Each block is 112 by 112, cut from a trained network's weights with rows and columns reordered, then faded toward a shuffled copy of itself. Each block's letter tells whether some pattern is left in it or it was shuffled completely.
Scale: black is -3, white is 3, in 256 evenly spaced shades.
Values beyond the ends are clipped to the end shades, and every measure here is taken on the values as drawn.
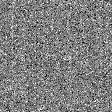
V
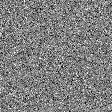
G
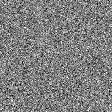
V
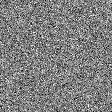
G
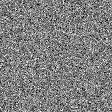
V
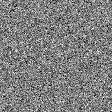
V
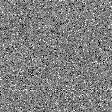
V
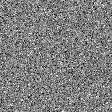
G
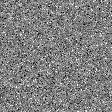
G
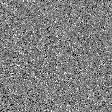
V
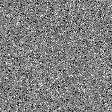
V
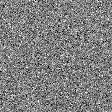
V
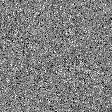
G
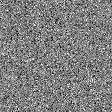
G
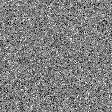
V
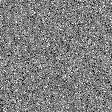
G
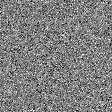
G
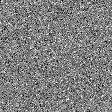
G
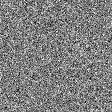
G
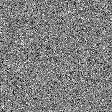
G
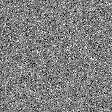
G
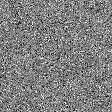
G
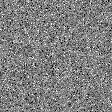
G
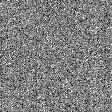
V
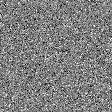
G
